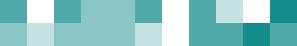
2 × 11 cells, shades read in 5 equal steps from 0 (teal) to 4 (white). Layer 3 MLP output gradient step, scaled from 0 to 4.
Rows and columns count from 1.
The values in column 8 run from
1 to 1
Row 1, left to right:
1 4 1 2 2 1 4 1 3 4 0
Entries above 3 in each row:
3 1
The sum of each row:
23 21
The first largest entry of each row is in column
2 7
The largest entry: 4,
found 4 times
